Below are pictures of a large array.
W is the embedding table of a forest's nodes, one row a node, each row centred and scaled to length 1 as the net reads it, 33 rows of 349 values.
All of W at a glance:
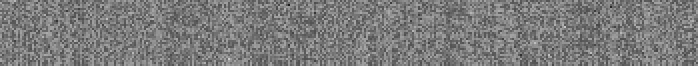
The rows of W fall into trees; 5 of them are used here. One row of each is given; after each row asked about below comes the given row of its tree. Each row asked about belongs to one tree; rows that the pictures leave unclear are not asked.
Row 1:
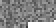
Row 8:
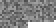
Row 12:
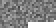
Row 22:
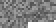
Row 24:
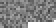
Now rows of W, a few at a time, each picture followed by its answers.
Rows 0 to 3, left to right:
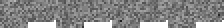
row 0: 24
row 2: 22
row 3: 12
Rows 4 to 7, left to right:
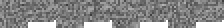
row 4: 1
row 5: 22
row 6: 24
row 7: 1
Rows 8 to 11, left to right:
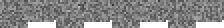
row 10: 8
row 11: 8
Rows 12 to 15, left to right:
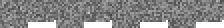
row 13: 22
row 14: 1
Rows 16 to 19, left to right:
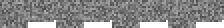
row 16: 8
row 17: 8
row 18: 8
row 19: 24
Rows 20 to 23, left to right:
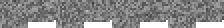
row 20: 22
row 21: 1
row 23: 22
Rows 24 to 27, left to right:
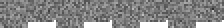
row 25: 24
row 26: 12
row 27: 8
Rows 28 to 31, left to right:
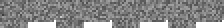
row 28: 24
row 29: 8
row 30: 24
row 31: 24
